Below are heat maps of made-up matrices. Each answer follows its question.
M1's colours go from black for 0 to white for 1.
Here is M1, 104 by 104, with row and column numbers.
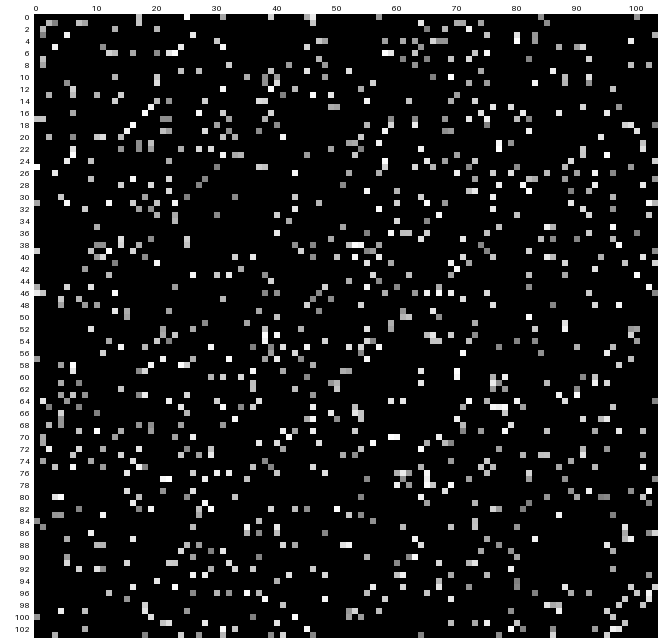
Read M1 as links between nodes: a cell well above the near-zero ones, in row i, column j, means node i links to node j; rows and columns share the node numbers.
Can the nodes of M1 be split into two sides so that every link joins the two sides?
no
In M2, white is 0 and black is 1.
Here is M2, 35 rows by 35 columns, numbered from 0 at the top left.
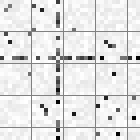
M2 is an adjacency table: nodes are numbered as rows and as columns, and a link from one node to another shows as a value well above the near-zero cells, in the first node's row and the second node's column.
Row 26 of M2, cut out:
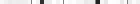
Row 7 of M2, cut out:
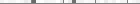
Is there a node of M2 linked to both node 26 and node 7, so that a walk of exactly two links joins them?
no
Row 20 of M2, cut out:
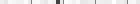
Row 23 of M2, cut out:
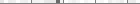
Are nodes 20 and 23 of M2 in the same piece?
yes
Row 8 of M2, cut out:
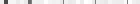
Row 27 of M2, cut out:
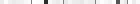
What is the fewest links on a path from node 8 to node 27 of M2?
5
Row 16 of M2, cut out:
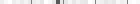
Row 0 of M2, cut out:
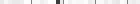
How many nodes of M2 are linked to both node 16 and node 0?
1
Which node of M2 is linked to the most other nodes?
node 14
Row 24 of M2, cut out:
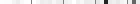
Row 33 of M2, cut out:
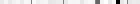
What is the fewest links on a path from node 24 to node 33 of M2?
1
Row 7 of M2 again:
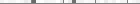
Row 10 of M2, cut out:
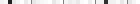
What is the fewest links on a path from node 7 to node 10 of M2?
4
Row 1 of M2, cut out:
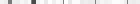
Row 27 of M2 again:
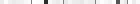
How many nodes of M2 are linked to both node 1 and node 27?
0
